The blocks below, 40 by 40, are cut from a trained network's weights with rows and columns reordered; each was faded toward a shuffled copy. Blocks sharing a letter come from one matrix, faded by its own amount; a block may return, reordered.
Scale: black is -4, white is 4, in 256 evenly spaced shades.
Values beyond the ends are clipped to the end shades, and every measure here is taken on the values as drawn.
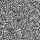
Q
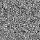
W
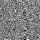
W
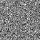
W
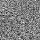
Q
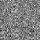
Q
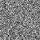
Q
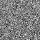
W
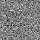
W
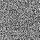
Q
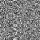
Q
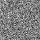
Q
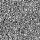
W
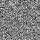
W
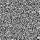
W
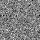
W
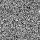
W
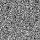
Q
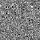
W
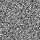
W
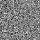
Q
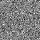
W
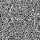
W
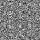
Q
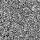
Q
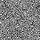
W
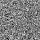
W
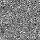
W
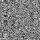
Q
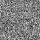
Q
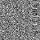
Q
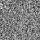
Q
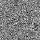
W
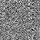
Q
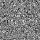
W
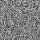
Q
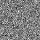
W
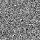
Q
